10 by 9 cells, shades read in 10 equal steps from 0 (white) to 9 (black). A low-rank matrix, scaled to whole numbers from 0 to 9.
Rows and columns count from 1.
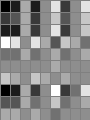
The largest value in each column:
9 8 4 8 4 6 7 5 5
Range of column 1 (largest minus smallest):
9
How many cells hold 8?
5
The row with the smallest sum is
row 4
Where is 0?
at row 4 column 1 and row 8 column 6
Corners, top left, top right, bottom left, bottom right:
9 1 3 4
